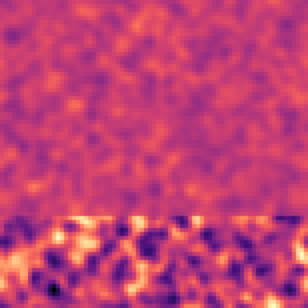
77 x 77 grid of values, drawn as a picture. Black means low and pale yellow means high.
Neither half mirrors the other. A horizontal seam about 70% of the way down splits the table, and the top part is calmer. The texture is blotchy. A few values lie far out on both sides of the bulk.
